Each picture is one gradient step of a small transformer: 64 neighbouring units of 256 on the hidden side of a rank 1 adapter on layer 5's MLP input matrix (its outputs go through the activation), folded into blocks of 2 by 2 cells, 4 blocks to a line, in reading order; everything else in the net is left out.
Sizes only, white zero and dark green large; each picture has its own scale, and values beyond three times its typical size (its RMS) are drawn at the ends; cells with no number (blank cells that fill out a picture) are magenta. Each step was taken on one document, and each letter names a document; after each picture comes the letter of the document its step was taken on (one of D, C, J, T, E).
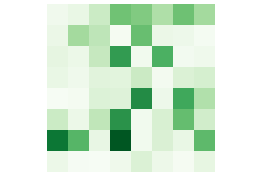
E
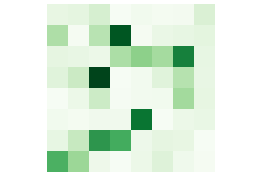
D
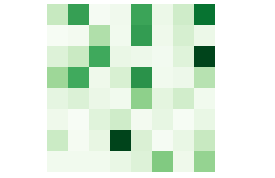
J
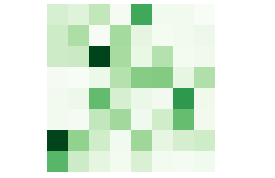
E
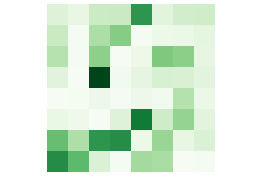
D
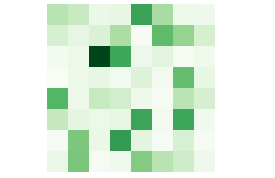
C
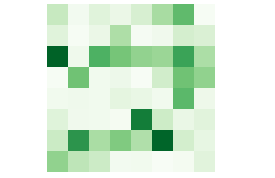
D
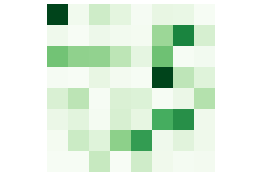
C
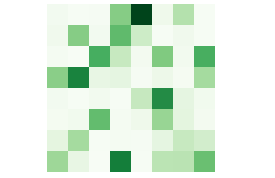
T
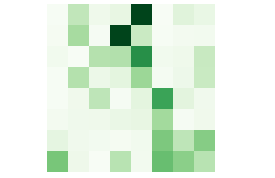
T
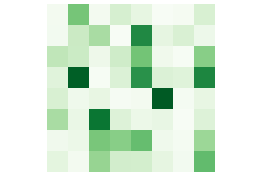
J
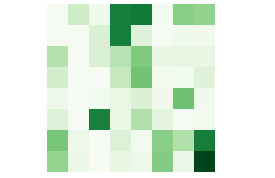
T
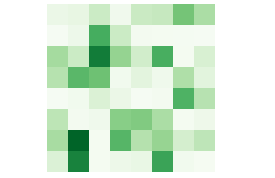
D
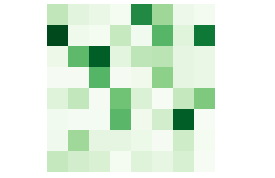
C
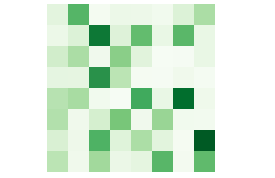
J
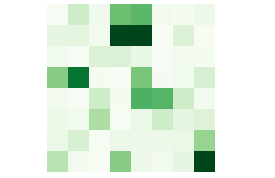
T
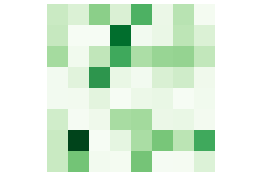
D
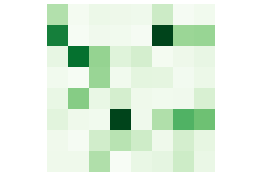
C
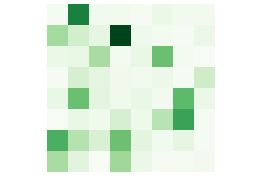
E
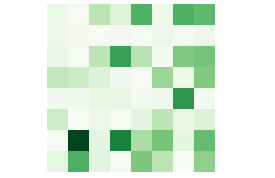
D
